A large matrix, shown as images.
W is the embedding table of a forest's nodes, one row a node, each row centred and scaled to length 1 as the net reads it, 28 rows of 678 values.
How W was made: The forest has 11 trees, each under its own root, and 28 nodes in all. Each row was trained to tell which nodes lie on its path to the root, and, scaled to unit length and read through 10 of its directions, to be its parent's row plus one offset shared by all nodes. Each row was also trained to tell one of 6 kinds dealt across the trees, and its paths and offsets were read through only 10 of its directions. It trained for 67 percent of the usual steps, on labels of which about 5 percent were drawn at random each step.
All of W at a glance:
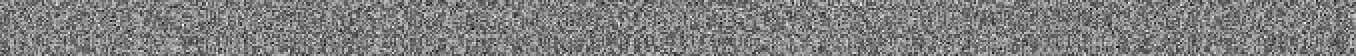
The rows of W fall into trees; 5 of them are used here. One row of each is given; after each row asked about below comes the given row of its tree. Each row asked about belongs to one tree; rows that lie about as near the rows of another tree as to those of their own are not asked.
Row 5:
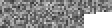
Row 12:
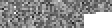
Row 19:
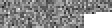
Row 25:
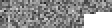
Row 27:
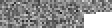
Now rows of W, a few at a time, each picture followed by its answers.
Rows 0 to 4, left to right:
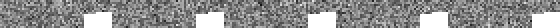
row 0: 12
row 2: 27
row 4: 19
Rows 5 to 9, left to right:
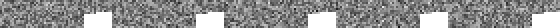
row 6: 25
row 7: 25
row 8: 12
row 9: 5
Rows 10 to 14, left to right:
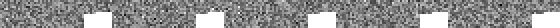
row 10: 12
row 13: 27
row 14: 27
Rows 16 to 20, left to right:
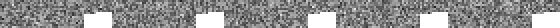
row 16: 19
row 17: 5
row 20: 12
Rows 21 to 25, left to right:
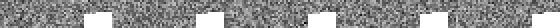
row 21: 19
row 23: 25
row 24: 25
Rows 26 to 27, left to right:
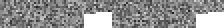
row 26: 19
